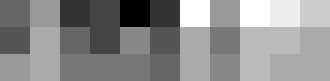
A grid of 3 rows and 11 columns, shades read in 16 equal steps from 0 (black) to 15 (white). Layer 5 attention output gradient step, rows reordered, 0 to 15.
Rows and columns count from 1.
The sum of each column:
20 29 16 15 15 14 35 24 37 35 32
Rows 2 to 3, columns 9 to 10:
11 11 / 11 10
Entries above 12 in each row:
3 0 0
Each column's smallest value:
5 9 3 4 0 3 10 7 11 10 10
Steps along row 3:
up down same same down up down up down same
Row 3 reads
9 10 7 7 7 6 10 8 11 10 10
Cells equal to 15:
2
